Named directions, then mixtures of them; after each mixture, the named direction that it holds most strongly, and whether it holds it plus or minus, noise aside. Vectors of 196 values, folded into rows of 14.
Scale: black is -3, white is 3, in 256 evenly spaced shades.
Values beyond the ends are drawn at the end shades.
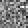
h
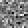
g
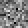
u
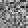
h, minus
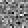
g, plus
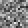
u, minus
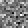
g, plus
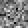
u, plus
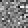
h, plus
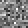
u, minus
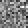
h, plus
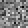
h, minus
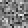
g, plus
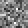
u, minus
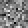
u, plus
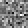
g, plus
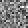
h, plus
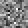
u, minus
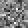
u, minus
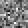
u, minus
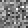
h, plus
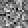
u, plus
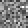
h, plus
